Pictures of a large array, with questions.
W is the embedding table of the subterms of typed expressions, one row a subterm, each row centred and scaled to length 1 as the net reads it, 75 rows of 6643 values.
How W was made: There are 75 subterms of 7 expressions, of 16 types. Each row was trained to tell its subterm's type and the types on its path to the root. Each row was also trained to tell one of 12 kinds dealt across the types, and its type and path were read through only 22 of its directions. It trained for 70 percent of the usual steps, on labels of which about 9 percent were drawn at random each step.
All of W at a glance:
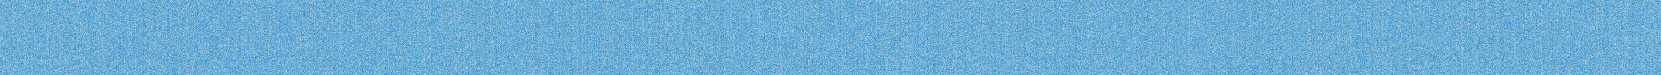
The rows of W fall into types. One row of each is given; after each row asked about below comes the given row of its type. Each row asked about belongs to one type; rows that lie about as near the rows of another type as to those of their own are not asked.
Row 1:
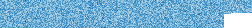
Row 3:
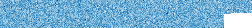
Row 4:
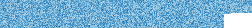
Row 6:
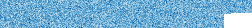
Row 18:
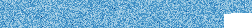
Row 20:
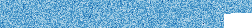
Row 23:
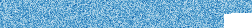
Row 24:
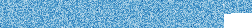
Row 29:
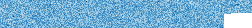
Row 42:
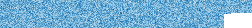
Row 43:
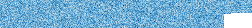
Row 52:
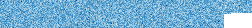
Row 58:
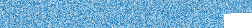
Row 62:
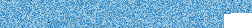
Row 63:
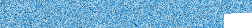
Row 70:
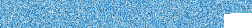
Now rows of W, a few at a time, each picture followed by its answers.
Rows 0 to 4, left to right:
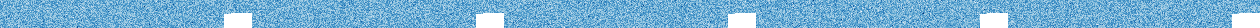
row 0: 43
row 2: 23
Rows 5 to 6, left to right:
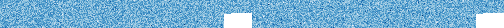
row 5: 24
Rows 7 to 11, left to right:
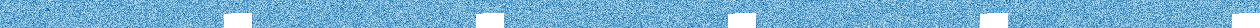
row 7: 58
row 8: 4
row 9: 42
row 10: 29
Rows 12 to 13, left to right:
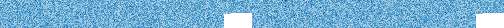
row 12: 18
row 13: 58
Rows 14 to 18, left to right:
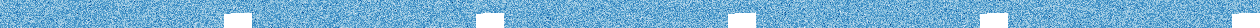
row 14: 3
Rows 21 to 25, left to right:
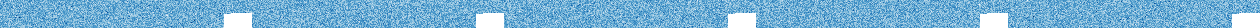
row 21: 18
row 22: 29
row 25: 62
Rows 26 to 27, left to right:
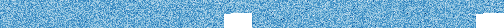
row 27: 62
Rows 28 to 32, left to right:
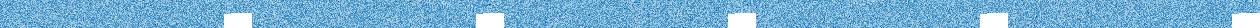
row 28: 43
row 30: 24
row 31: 63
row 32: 18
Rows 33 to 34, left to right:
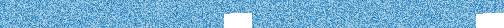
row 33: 4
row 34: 63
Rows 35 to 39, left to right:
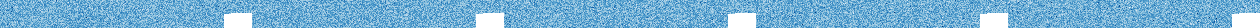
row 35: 3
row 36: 58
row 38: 24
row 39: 70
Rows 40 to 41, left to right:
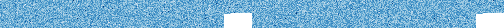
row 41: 3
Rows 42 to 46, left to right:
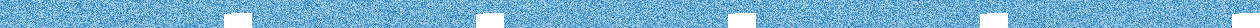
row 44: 52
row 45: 70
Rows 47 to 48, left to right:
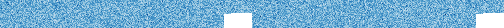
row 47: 42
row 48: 42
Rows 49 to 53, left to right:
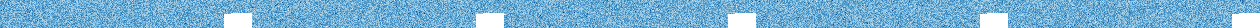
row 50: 58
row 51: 18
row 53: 20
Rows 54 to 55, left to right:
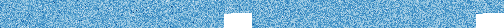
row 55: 20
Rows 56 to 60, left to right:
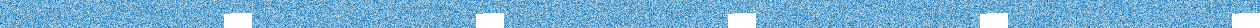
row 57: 29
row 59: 23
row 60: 24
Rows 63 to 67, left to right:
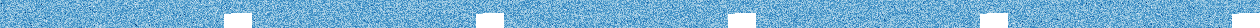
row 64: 4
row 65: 1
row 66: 23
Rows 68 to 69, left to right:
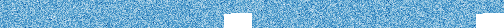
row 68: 29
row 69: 20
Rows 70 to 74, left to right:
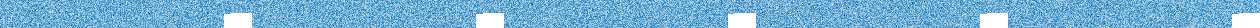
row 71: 52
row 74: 20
